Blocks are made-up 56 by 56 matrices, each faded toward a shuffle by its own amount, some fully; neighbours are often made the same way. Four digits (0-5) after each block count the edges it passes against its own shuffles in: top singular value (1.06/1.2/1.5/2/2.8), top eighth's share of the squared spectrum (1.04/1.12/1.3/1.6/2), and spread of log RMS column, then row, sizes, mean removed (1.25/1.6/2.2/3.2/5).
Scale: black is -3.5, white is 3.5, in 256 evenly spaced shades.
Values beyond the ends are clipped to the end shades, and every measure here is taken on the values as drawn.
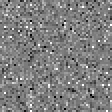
2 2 0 1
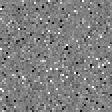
0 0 0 0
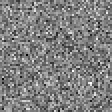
2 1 0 0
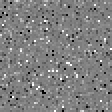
0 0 0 0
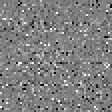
3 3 0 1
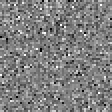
2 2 0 1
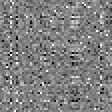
4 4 2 2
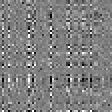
5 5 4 3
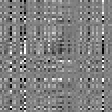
5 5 4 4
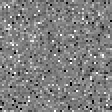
0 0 0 0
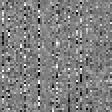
2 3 4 0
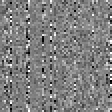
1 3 4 0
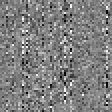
2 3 4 0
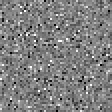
0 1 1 0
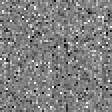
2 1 0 0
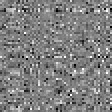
4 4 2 3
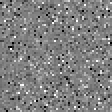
0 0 0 0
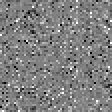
3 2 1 1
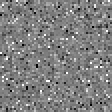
1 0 0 0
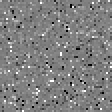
0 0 0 0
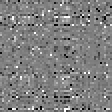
4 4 2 2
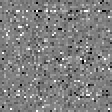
3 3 0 1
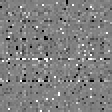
4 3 1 2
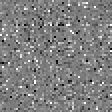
3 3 1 1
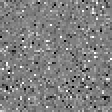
2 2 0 1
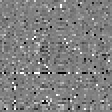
4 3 1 2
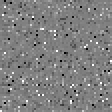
2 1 0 0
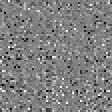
3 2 1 1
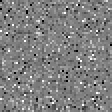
2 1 0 0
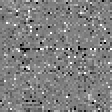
3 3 1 1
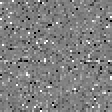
2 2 0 0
